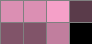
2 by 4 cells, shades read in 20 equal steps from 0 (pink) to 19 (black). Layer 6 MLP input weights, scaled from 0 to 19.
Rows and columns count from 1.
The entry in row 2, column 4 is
19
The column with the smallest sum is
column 3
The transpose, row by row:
2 9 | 2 9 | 0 4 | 12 19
